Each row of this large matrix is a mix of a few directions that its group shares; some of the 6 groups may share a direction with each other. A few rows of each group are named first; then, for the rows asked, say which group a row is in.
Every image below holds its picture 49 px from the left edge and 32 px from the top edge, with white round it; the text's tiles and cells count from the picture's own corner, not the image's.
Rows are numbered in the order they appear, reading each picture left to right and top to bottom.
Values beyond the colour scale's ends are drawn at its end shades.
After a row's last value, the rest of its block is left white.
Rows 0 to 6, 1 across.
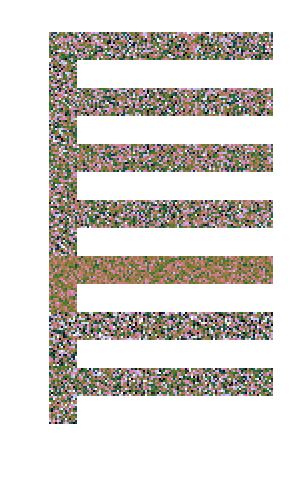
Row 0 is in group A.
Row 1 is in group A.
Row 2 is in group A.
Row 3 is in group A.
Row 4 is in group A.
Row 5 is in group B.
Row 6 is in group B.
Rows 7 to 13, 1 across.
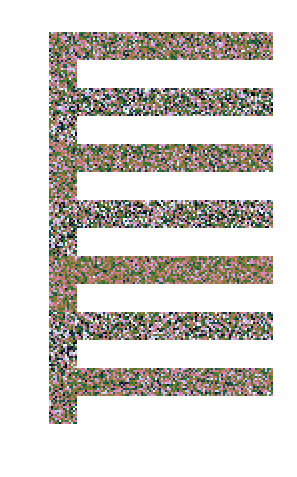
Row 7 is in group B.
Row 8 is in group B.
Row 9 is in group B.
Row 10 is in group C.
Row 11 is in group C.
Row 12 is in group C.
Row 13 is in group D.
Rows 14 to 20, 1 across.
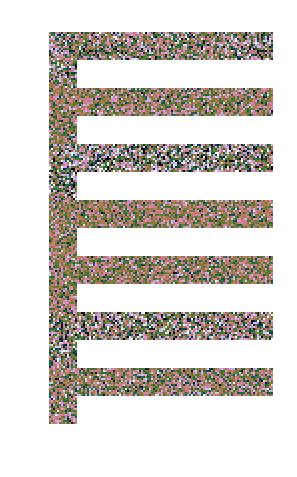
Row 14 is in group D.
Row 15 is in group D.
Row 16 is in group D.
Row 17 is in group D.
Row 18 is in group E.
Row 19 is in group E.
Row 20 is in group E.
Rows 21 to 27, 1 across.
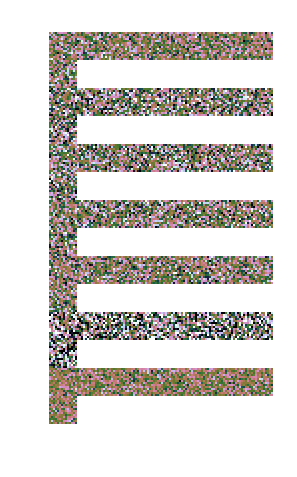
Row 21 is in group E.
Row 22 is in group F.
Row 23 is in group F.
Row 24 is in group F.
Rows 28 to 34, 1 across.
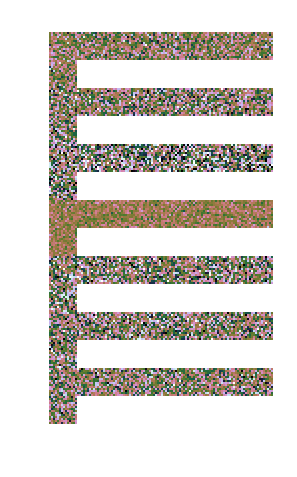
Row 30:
D
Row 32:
C
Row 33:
F
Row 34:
A
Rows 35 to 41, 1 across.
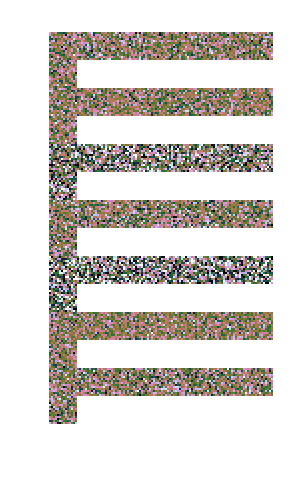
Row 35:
B
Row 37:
F
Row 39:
B
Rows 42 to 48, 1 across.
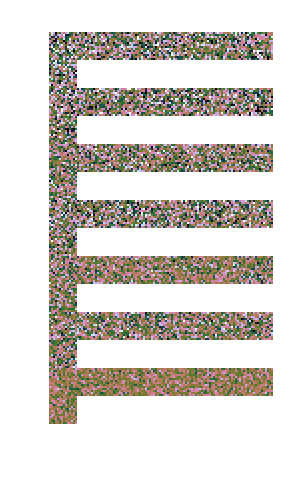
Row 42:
D
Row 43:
D
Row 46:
D
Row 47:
B
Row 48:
C
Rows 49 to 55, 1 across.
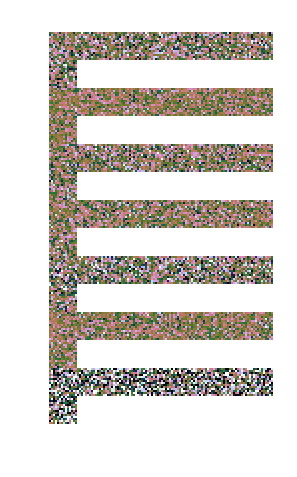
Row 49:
F
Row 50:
C
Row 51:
F
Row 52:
A
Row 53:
A
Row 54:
F
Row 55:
A
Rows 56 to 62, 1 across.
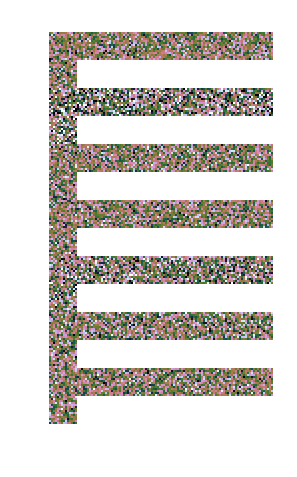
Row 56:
A
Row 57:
B
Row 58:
A
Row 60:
E
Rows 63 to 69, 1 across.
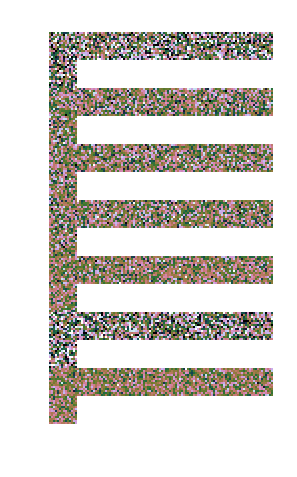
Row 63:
D
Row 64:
A
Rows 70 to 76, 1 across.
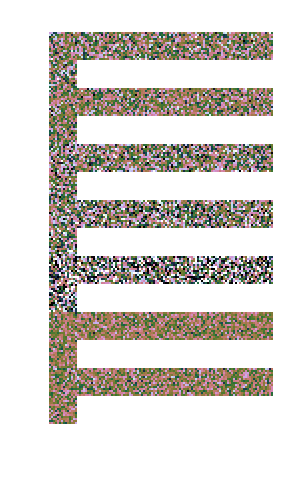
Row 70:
A
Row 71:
B
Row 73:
F
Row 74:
C
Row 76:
B
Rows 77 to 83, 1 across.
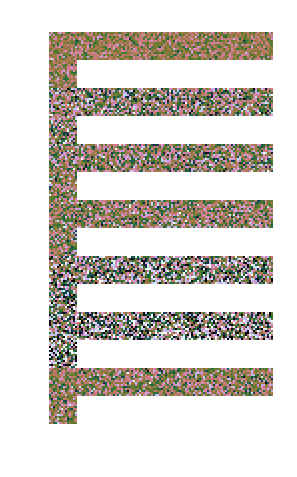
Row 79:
D
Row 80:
B
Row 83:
F
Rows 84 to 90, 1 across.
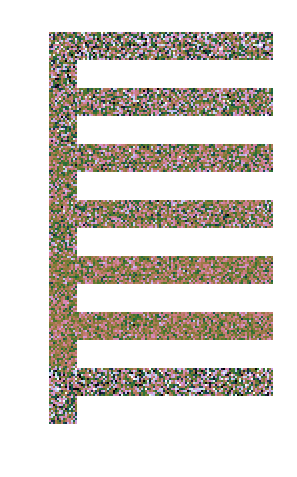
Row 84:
E
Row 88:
F
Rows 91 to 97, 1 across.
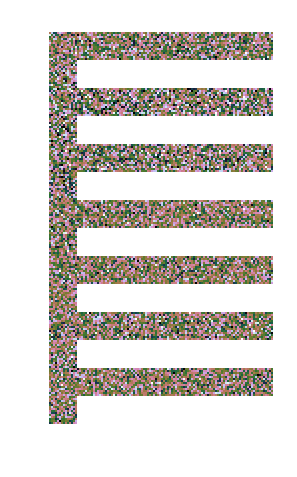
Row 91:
A
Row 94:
E
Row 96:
B
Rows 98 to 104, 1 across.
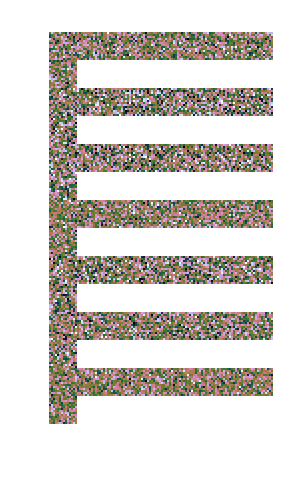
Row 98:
B
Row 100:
F
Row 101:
B
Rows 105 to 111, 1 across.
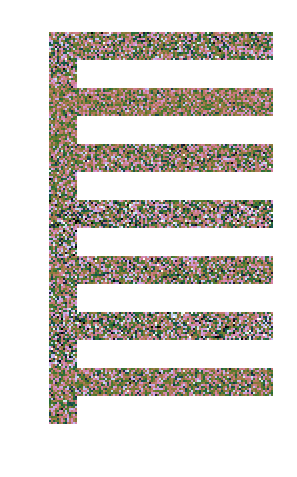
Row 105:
E
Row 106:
E
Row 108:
B
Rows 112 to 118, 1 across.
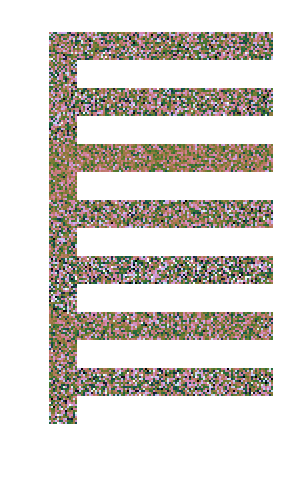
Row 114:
C
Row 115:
B
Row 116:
A
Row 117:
F
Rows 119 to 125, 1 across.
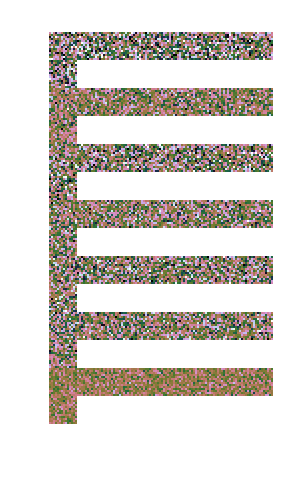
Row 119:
B
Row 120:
E
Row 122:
A
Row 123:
B
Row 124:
D
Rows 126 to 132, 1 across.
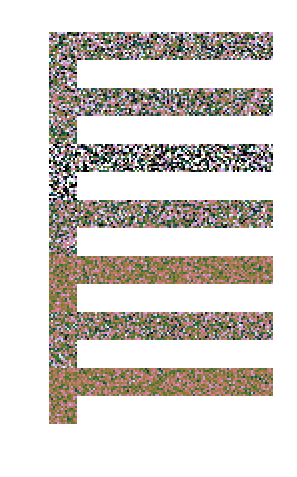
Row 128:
C
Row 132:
F
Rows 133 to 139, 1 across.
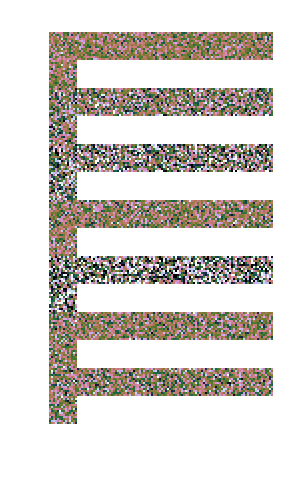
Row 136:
B
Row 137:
F
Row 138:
A
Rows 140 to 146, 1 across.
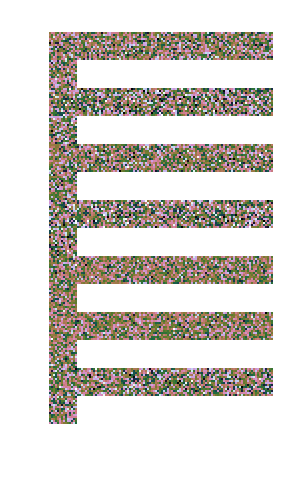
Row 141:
B
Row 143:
B
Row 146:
C
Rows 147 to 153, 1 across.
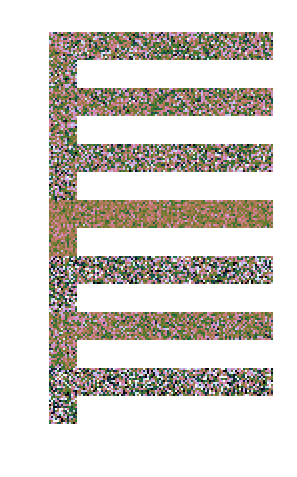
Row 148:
A
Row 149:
A
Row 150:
D
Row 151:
D
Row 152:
D
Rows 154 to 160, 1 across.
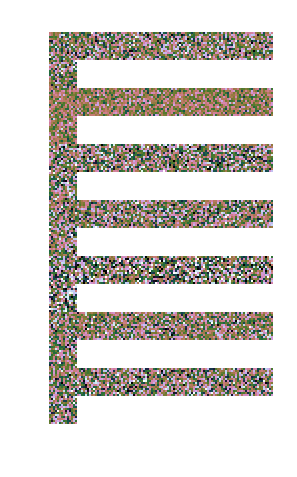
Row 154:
E
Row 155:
A
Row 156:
E
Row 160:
E
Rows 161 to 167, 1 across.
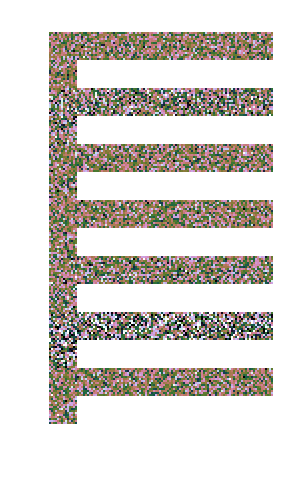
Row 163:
A
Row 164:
F
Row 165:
F
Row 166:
A
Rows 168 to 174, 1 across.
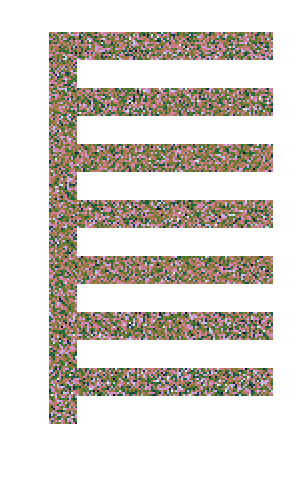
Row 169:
B
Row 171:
B
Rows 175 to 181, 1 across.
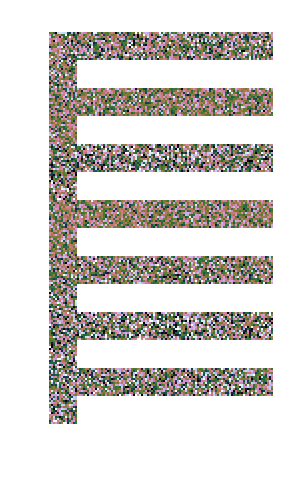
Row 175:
B
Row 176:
B
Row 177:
F
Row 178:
E
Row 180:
F
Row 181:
A
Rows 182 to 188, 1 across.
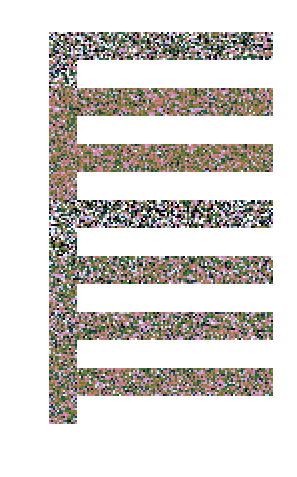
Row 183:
C
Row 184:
B
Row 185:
F
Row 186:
B
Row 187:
D
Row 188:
C
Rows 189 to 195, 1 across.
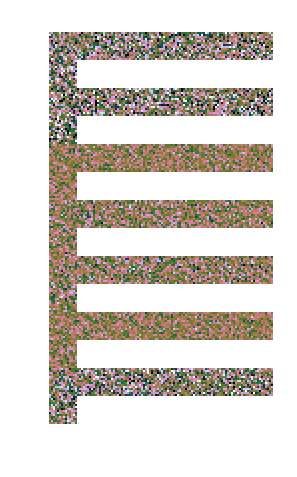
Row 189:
A
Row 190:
D
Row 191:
B
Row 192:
B
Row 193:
B
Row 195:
B
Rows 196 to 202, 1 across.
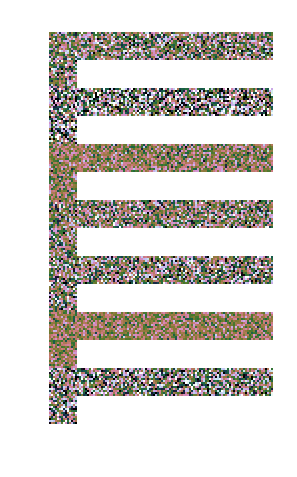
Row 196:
C
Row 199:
C
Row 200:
A
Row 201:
B
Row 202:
E
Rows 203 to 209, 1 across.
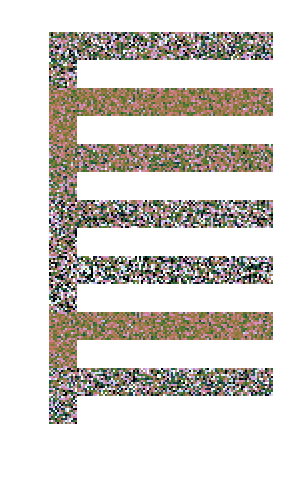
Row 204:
B
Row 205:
F
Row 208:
B
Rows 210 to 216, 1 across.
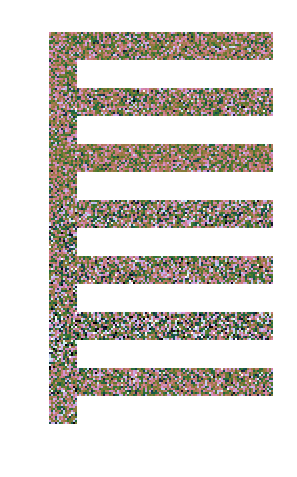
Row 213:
D
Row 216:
B
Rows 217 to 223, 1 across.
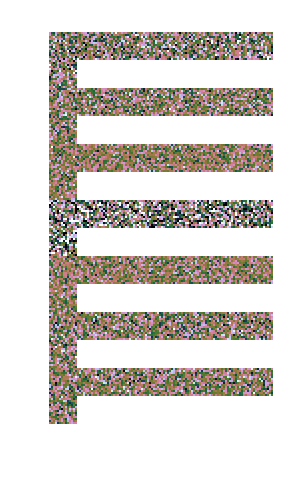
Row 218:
E
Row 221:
E
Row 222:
A
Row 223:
A
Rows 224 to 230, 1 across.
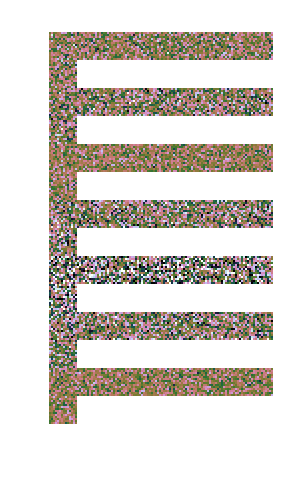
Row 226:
D
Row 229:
D
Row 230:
E
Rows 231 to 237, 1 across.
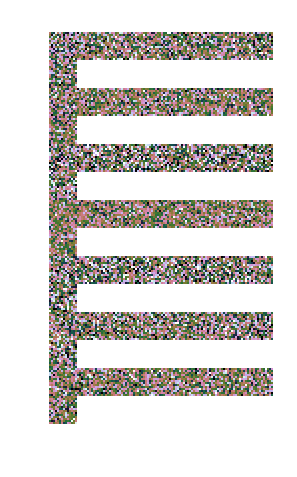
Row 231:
D
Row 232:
D
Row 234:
E
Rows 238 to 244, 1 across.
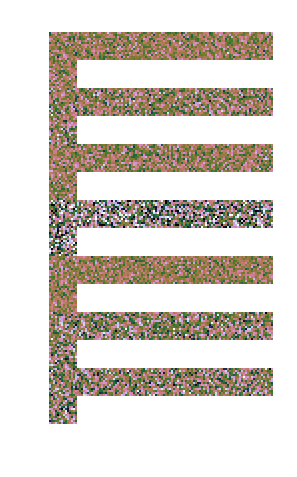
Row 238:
B
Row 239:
B
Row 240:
F
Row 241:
D
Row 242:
E
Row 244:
A
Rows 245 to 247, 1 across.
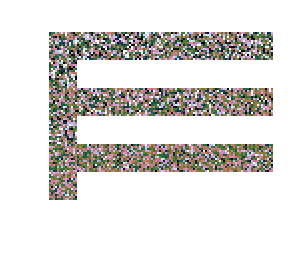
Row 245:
B
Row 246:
F
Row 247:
B
